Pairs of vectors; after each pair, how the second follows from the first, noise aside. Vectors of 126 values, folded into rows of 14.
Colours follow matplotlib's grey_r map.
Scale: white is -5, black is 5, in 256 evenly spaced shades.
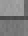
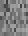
shuffled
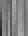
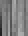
copied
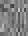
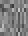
copied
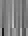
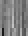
copied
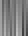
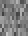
shuffled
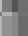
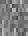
shuffled
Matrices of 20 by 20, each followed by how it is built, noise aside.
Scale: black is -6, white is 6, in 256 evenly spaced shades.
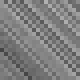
Toeplitz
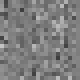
uneven columns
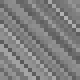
Toeplitz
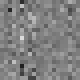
uneven columns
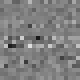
uneven rows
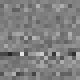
uneven rows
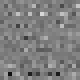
uneven rows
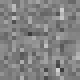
uneven columns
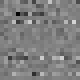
uneven rows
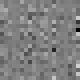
uneven columns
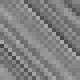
Toeplitz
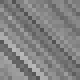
Toeplitz
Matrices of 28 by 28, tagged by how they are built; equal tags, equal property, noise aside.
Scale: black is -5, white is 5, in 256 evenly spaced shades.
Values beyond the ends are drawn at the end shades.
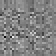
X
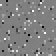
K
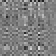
X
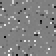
K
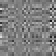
X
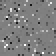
K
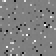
K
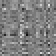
X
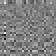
X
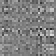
X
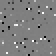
K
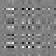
X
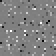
K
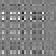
X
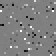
K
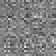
X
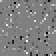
K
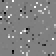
K
